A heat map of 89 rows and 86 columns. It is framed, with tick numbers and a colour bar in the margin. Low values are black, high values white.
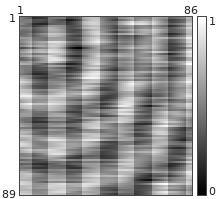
Stripes: upright, repeating 5 times. Rings: centred on the top left. Mirror symmetry: none.
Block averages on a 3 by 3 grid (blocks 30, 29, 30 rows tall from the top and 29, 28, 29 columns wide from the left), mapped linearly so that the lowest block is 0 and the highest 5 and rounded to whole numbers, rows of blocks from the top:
043 / 353 / 541
